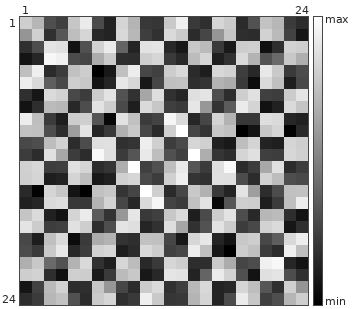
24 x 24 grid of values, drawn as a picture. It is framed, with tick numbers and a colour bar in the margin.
Slope: none. Grain: checkered. Average level on the scale: 50%. Symmetry: a half turn.
